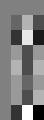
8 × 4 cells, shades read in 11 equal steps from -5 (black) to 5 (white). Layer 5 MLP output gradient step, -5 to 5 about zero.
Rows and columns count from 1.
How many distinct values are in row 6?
3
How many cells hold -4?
1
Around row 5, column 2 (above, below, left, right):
1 1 0 -2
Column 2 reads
0 -1 -3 1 2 1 1 -3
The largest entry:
5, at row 8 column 3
